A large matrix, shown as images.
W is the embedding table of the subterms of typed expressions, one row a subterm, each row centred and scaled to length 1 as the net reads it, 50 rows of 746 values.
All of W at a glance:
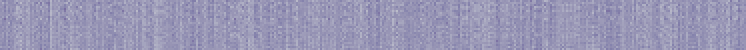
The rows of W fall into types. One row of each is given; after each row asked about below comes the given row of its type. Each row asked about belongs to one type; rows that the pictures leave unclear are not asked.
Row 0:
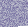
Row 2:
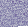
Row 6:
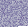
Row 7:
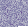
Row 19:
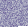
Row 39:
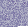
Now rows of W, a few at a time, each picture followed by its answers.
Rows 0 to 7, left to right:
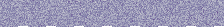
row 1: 19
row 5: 19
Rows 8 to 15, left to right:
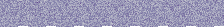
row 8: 6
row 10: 19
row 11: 19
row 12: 7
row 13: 0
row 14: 7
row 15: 0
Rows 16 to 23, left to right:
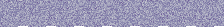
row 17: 6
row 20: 19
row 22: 0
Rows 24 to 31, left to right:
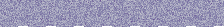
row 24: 0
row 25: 39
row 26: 39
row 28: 0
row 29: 19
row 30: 0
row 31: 39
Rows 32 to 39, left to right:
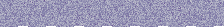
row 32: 19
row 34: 6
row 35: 7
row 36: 7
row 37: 19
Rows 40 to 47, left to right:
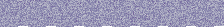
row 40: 6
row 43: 0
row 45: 39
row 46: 2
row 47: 0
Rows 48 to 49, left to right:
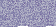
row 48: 39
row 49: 39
